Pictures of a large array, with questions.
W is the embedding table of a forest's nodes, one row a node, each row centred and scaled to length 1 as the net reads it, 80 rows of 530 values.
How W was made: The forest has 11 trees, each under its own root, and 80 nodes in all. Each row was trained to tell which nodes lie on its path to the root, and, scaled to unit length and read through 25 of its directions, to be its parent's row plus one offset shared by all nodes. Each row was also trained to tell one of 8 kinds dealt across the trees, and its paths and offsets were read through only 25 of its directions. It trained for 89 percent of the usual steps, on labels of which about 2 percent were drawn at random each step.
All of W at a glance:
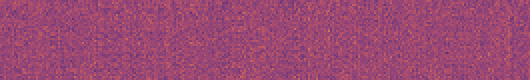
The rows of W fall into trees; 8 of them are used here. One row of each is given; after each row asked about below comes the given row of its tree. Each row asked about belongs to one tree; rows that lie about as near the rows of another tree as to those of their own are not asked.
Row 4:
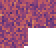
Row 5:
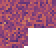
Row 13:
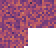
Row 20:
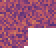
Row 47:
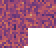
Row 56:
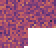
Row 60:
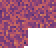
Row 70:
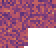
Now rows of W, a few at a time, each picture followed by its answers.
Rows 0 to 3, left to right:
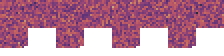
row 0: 56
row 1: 20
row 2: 56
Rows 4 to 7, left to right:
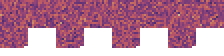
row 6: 56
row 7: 5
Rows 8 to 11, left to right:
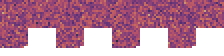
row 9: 47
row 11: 47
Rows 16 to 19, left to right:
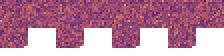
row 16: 5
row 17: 47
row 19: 5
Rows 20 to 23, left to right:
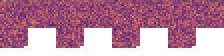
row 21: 4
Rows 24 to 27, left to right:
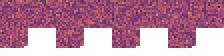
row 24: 56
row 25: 20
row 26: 47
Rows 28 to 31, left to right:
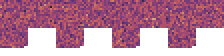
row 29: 60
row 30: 5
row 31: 5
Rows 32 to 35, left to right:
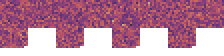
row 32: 56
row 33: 47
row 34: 47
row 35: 4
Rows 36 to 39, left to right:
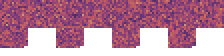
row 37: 47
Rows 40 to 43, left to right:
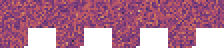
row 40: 13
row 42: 5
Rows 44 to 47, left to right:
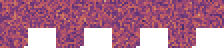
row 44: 4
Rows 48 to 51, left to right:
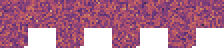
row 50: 56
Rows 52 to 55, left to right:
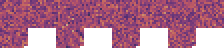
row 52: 4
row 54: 47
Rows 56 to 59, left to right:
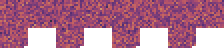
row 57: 20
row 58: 4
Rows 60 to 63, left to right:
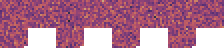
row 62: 5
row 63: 56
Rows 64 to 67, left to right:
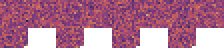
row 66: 5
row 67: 5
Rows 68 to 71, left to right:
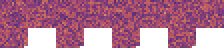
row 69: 70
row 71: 20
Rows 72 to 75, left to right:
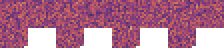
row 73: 56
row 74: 47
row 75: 5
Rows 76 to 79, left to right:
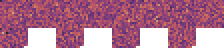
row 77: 70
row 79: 47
